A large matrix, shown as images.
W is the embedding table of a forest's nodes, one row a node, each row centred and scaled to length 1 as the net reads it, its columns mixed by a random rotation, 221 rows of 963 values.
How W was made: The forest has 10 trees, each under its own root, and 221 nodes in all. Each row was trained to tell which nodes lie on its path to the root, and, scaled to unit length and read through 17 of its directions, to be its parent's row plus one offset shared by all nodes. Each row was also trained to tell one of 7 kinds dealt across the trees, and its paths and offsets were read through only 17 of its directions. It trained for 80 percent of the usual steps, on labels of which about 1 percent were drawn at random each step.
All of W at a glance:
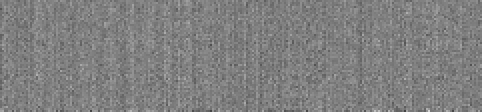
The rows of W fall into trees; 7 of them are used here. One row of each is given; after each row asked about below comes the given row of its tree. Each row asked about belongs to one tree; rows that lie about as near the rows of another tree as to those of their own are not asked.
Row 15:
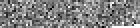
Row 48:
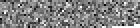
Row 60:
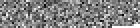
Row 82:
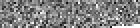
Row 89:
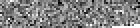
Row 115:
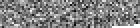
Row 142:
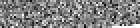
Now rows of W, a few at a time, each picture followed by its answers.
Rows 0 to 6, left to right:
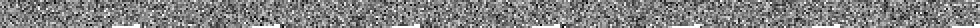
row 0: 15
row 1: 115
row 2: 89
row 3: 60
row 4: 89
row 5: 115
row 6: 115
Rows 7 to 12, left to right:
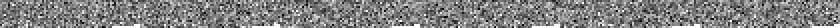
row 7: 82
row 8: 115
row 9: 48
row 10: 89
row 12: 48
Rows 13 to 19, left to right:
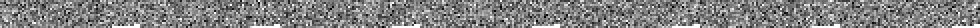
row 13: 115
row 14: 89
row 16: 115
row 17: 142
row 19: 142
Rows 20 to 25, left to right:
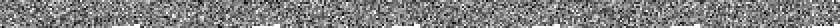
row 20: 115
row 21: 89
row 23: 142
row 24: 48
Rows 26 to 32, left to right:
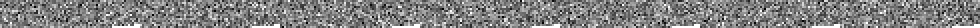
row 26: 115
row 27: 115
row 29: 89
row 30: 60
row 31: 60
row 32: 82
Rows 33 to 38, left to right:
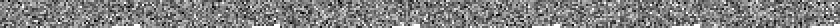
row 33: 15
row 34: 48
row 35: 60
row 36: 60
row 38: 48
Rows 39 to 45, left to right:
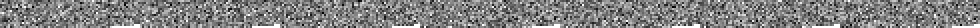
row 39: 15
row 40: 89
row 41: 48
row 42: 115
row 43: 142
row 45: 60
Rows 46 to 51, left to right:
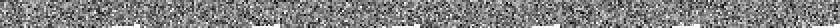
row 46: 89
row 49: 60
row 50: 60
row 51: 115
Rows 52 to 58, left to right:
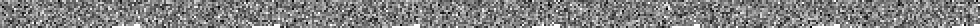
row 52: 60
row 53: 115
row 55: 15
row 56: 60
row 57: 82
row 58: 142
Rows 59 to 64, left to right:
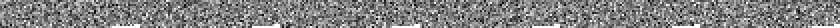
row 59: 15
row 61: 89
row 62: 115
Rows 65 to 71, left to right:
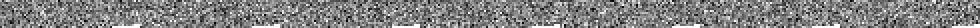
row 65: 60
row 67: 89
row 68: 15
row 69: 82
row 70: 115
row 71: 82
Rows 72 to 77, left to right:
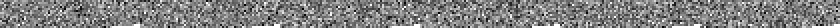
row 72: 60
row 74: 89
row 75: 115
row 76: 82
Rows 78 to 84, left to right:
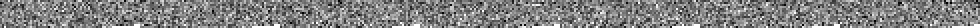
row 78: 115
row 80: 60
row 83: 89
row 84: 89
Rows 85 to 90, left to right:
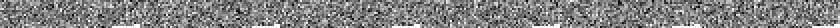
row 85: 60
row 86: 89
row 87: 89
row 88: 115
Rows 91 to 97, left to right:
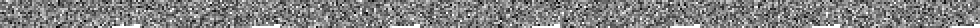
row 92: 115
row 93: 115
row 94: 89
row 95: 15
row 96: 115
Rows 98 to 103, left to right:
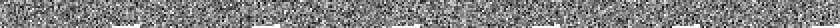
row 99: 89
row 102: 82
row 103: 48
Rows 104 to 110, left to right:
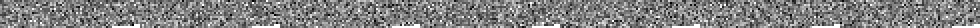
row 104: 115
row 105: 82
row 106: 15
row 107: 15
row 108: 89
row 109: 89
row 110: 60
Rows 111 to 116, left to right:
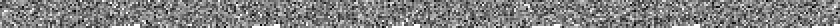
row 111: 115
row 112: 82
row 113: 15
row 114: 60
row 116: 142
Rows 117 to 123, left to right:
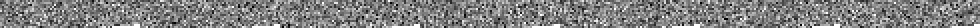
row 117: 115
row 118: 142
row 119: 89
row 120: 142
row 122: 115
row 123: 89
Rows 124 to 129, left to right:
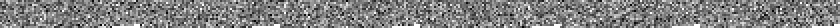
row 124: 115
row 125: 82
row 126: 89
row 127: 60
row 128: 115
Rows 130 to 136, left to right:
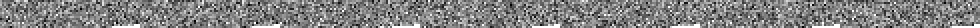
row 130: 82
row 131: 82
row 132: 115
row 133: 115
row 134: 60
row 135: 15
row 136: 89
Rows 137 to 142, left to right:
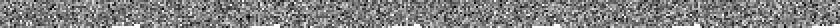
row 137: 15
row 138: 89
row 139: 89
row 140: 142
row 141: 115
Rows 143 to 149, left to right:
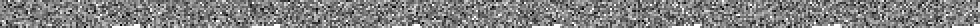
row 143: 82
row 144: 15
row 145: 142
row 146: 142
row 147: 115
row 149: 115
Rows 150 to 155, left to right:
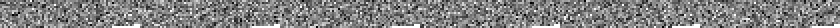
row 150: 115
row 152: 89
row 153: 89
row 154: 60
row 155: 89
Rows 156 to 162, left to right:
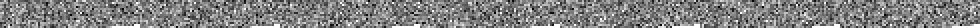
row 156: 15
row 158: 82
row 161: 82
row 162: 142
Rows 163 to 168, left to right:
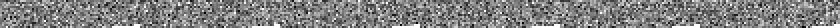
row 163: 142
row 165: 82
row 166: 15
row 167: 82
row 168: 60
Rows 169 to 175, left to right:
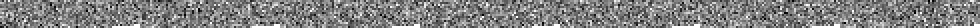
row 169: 60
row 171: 115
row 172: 89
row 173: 115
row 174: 115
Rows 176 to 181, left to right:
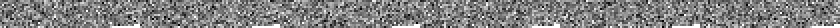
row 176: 48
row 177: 142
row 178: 82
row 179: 89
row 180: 60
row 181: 15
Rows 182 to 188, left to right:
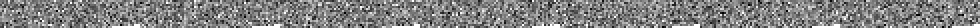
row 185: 15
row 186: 82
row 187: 60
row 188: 60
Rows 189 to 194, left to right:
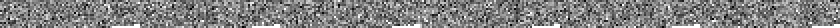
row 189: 60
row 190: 15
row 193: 60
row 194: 142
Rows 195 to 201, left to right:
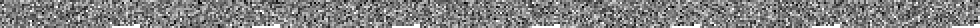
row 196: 89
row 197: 89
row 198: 15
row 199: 48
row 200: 115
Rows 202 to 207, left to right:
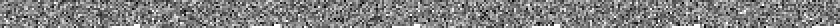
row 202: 89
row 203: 48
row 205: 115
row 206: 115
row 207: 82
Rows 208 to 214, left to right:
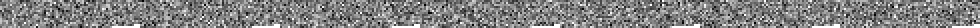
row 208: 89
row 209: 60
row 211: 48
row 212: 89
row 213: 60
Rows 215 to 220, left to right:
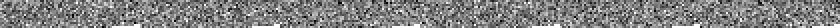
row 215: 60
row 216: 89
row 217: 89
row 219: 142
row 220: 89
